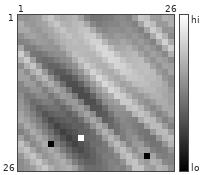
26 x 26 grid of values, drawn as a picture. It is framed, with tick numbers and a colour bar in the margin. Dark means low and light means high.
Three lone cells stand out: one far higher and two far lower than their neighbours. The halves do not mirror each other. Overall the values sit about 60% of the way up the scale. The grain runs diagonally down to the right.
